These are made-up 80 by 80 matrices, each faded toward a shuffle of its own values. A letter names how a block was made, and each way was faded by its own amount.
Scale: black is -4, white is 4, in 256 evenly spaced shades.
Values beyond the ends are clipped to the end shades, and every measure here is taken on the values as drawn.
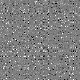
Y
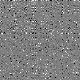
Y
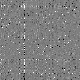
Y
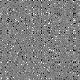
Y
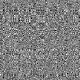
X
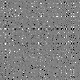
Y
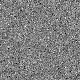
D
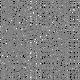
Y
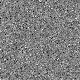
D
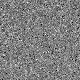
D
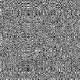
X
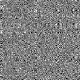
X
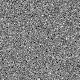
D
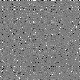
Y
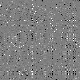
Y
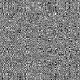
X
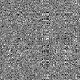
X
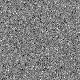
D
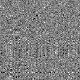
X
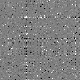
Y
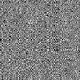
X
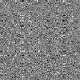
X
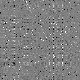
Y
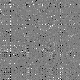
Y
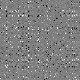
Y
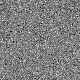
D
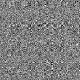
X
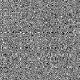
X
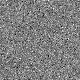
D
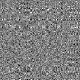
X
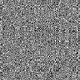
X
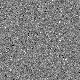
D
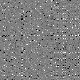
Y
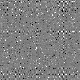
Y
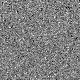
D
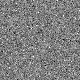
D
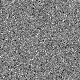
D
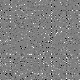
Y
